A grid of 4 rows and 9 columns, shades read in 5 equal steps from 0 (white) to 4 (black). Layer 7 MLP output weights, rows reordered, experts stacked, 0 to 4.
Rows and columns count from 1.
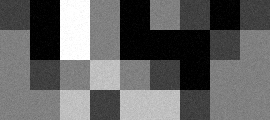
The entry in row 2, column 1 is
2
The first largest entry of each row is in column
2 2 7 4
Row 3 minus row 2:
0 -1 2 -1 -2 -1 0 -1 0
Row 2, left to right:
2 4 0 2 4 4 4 3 2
